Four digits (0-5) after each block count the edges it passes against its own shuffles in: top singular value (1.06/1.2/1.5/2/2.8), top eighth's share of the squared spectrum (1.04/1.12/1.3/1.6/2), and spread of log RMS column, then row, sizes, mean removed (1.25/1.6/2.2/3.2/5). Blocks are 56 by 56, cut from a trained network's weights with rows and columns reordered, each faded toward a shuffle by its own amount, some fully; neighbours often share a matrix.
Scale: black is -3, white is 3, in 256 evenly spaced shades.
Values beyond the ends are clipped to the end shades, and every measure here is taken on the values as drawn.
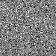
1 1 0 1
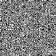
2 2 1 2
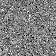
0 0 0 0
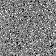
0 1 0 0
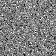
0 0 0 0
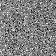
0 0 0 0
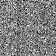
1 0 0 0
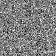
0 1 0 0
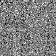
0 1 0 0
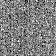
2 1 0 0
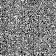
2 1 0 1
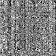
3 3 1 2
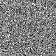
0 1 0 0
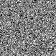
1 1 0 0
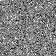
0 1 0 0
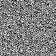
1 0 0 0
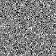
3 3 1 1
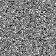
2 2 1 1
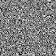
2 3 1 2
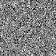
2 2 1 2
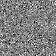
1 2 0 1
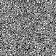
2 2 0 1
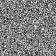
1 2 0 1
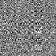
4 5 2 3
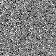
1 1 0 0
